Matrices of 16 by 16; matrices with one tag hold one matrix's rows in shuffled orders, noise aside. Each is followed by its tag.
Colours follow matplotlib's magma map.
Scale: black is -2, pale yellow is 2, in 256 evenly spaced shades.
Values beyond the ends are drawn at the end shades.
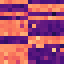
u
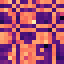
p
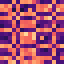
p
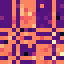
p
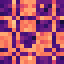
p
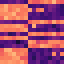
u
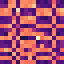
p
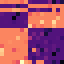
u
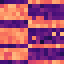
u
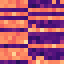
u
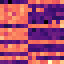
u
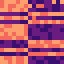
u
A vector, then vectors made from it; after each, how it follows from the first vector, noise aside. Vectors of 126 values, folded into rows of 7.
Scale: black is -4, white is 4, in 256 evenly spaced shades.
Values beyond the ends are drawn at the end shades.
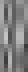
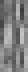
reversed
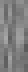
shrunk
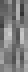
reversed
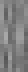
shrunk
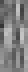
reversed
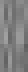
shrunk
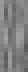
shrunk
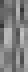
reversed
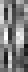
scaled up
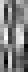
scaled up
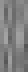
shrunk
